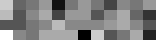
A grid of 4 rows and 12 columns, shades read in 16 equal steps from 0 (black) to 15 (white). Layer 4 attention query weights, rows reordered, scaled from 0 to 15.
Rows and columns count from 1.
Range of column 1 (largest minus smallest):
10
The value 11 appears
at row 2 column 1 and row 3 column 5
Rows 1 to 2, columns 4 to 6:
9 1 7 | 10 4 9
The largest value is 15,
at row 4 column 1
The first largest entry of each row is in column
1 1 5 1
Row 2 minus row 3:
6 0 1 2 -7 1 1 -3 -1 0 -2 -2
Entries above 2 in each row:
11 12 12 10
